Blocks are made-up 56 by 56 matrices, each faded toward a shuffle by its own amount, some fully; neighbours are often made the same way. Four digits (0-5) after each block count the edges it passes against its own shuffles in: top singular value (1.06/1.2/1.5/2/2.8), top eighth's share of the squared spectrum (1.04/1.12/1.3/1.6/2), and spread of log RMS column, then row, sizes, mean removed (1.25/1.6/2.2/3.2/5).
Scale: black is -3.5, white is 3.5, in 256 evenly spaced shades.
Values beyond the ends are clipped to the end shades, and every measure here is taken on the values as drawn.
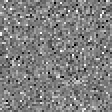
2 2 0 0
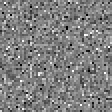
2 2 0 0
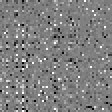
4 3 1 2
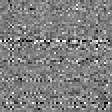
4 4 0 3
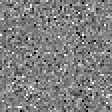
2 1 0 1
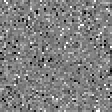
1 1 0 0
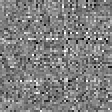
3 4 1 3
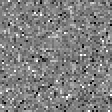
2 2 0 1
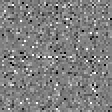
3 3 1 1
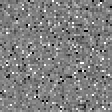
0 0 0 0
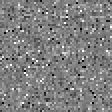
0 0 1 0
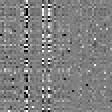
5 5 3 2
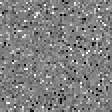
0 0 0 0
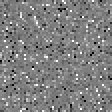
0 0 0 0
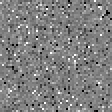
3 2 0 0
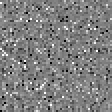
3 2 1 1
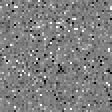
2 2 1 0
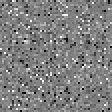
3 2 0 0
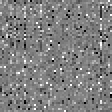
3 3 1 0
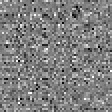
4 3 2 2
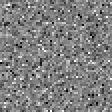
3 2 0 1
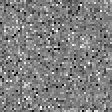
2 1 0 0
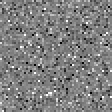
1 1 0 0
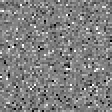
2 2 1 0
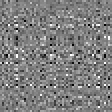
4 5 3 3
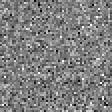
0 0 0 0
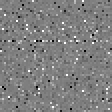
2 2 0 0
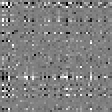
4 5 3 3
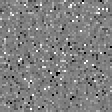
0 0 0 0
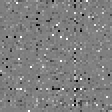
3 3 1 1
